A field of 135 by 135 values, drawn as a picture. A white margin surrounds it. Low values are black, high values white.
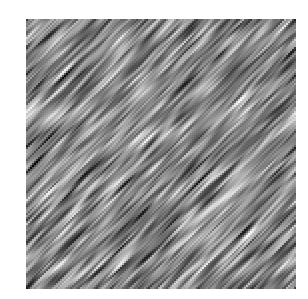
Odd rows or columns: none. Seam: none. Slope: none. Grain: diagonal, up to the right. Mirror symmetry: none. Histogram: bell-shaped. Average level on the scale: 50%.
